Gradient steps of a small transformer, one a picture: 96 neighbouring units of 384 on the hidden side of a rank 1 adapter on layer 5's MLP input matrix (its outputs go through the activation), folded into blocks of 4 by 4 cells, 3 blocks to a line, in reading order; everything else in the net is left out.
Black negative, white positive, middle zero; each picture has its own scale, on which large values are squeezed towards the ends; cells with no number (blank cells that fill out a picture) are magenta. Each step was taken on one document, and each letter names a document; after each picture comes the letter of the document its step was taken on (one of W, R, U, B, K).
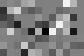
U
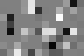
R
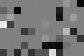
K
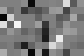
U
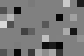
K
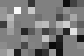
K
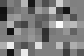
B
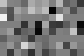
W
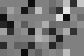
U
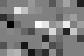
K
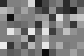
W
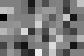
U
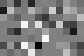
B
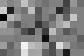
U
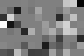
K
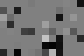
K
